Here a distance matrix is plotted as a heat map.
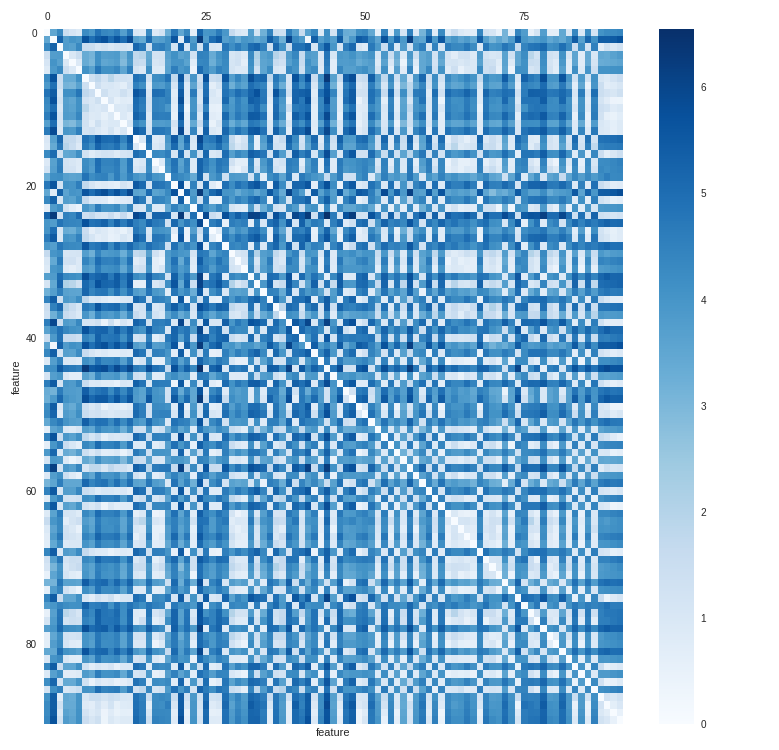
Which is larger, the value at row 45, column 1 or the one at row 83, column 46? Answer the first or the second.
the first
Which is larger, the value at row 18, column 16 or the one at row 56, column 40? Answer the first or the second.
the first
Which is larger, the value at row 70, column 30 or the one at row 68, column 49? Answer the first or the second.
the first
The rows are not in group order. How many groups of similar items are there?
4
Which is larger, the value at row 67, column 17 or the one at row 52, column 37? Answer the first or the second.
the second
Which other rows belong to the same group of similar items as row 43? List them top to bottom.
0, 3, 4, 5, 14, 15, 17, 18, 23, 29, 30, 31, 33, 36, 37, 40, 45, 52, 54, 56, 58, 61, 63, 64, 65, 66, 67, 69, 70, 71, 73, 76, 77, 79, 80, 82, 84, 86
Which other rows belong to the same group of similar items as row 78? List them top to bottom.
19, 25, 28, 32, 34, 39, 44, 47, 48, 51, 59, 72, 75, 81
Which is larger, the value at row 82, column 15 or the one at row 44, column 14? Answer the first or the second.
the second
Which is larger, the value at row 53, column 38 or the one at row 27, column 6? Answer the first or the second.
the second
